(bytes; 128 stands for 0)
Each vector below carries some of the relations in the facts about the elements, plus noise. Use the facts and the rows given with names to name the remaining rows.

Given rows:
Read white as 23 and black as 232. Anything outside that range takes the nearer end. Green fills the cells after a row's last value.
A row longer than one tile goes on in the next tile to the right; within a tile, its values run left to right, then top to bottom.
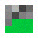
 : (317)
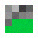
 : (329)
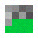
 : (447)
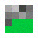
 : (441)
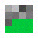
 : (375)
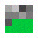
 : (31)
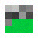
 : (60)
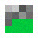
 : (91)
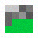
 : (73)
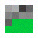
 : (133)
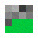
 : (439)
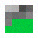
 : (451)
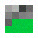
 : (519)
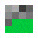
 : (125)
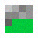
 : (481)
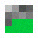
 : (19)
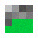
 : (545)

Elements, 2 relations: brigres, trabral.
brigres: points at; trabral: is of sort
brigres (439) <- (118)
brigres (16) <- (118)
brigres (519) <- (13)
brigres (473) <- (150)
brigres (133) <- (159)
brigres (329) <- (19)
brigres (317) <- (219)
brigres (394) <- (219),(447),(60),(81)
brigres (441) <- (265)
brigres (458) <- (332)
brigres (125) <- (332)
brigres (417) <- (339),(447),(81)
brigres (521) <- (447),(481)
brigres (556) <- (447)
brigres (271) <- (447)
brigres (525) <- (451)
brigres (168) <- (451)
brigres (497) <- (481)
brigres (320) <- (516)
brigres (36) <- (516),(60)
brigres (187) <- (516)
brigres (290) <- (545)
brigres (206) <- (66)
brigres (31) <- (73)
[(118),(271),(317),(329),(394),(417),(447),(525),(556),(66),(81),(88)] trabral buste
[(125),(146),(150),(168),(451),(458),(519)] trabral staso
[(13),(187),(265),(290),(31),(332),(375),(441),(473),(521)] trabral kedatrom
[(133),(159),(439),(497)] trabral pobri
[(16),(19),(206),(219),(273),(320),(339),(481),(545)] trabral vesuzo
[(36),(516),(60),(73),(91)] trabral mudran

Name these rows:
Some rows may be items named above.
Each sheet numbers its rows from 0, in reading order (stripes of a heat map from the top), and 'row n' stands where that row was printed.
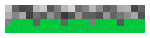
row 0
(339)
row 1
(91)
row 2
(516)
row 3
(219)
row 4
(332)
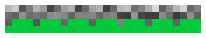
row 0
(91)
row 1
(273)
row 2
(146)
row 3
(519)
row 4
(60)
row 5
(36)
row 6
(516)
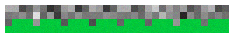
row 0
(159)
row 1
(417)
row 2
(439)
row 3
(16)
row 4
(150)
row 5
(521)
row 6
(394)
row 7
(66)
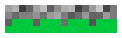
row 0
(519)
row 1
(497)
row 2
(168)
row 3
(187)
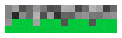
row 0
(394)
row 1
(81)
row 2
(320)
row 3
(206)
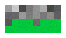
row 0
(187)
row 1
(118)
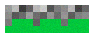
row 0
(525)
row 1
(91)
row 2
(88)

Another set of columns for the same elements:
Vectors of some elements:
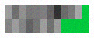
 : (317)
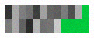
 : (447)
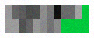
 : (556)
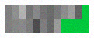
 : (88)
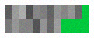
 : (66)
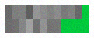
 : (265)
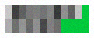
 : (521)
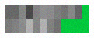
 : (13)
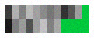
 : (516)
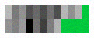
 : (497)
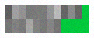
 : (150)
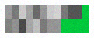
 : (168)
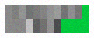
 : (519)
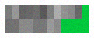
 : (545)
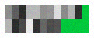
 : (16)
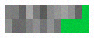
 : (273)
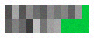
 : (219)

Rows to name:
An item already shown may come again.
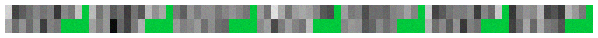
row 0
(521)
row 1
(497)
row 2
(375)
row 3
(525)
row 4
(133)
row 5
(521)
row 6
(332)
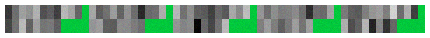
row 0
(332)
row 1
(394)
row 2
(497)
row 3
(317)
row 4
(439)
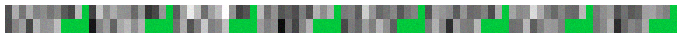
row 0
(60)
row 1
(516)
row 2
(451)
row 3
(497)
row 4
(320)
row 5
(81)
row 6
(36)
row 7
(159)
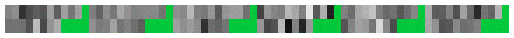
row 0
(481)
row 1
(375)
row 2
(329)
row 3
(118)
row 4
(187)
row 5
(417)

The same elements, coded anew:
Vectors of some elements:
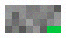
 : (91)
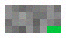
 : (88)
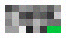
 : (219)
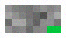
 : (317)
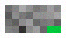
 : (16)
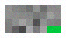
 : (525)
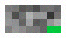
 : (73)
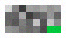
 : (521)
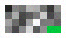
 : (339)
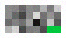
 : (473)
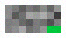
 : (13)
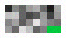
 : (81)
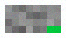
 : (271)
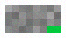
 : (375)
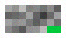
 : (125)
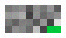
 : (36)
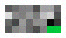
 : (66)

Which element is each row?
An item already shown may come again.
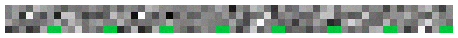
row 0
(133)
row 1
(394)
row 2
(159)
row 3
(273)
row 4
(339)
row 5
(206)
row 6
(332)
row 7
(417)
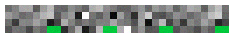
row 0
(206)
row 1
(159)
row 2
(150)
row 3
(206)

